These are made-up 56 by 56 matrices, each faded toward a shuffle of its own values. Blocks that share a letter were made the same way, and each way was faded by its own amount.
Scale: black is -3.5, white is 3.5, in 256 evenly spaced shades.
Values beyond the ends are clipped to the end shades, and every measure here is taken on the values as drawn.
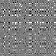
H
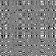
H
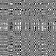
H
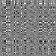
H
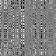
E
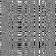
E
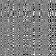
E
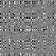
H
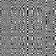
E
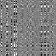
E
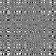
H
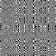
E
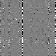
E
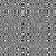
H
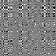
H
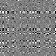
H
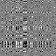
H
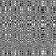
H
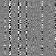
E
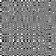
H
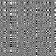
E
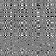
H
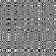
H
